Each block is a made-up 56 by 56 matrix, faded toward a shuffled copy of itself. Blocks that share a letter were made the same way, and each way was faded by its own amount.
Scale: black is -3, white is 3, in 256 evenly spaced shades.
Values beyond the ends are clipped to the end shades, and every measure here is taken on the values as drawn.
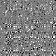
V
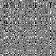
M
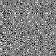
V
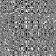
M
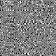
V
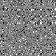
V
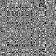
M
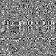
V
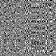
M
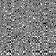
V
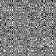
M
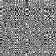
M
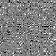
V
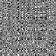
M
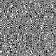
V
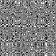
M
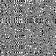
V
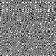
V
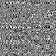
V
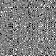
V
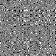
V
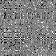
V
